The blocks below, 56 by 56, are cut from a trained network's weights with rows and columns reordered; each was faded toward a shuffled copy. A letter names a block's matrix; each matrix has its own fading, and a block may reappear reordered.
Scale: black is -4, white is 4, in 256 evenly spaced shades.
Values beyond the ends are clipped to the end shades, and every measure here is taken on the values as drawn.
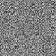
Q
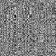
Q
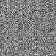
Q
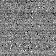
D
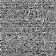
D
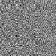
Q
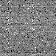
D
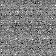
D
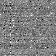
D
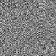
Q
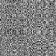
Q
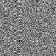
Q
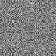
Q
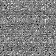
D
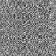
Q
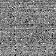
D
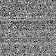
D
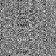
Q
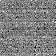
D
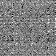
D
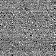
D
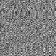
Q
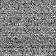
D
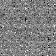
D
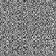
Q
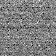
D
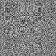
Q
